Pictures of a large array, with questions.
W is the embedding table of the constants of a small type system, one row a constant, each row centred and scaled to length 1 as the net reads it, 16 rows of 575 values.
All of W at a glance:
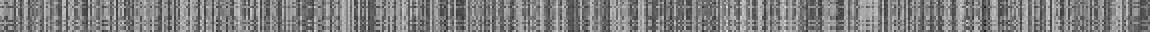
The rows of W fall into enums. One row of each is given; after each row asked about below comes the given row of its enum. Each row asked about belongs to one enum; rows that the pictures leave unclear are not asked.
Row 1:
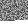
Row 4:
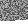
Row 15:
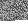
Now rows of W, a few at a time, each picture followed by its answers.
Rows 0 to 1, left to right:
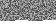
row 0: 4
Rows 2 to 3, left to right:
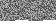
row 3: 15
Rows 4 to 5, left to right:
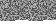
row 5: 4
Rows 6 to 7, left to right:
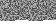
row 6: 4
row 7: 4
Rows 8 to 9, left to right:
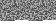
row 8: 1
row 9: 1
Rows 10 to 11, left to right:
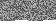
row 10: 15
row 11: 4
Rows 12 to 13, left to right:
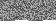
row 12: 15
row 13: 1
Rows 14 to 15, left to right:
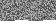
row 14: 1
